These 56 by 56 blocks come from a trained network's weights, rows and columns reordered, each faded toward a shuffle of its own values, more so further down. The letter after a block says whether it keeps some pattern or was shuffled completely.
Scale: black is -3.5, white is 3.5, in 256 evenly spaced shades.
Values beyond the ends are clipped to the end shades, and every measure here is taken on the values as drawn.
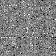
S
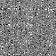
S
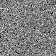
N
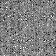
S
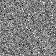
N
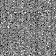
S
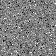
N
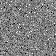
N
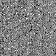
S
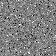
N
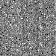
S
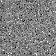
S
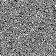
N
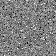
N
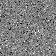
N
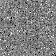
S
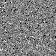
N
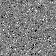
N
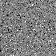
N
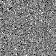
S
